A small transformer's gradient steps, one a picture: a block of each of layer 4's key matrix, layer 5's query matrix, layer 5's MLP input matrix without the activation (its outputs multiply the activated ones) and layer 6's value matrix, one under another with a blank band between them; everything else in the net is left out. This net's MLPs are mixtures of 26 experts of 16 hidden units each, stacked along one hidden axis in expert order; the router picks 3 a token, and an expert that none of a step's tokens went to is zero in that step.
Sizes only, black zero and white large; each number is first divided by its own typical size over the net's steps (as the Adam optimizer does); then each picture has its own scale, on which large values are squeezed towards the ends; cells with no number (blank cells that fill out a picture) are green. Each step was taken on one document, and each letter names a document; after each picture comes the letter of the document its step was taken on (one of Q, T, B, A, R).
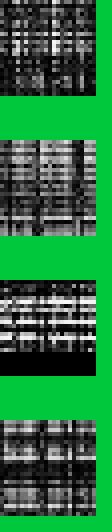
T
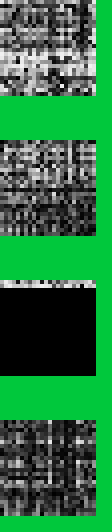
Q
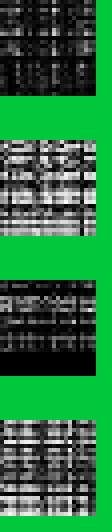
T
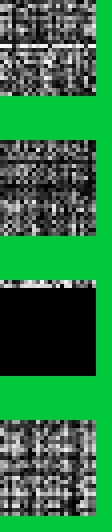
Q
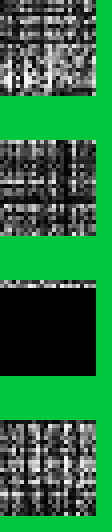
Q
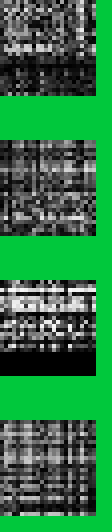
T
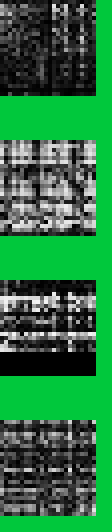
T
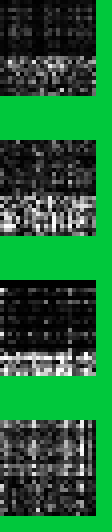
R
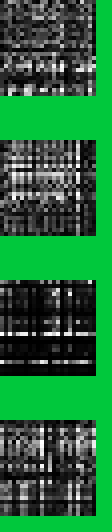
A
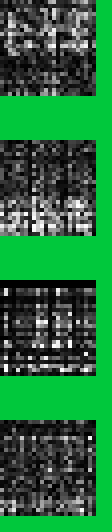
R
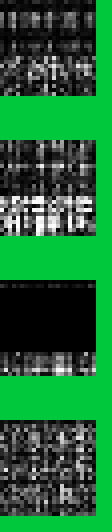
R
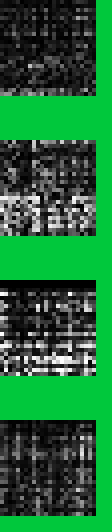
R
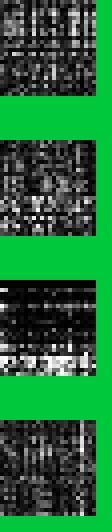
R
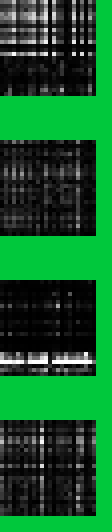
A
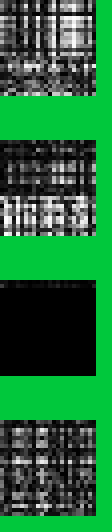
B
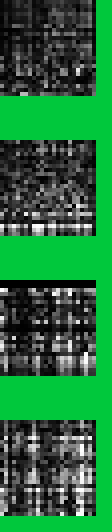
R
